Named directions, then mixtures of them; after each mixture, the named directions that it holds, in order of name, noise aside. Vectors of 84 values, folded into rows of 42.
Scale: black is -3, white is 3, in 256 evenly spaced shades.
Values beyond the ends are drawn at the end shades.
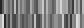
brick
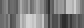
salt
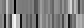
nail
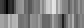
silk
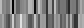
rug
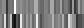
nail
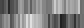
salt, silk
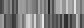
brick, salt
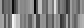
nail, rug, silk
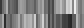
brick, nail, salt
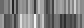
brick, rug, salt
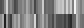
brick, nail, salt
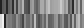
brick, silk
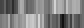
salt, silk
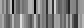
rug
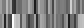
nail, rug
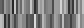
brick, rug
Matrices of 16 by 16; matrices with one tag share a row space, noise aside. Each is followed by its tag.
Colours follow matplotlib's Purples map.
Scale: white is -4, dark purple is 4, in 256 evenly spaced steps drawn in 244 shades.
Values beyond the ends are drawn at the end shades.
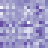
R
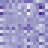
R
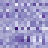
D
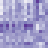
R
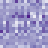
D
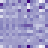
R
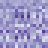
D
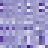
R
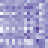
R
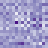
D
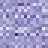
D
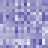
D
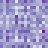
D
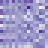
R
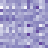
R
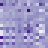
R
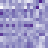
R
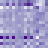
R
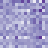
D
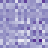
D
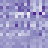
D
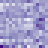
R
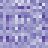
D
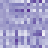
D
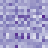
D
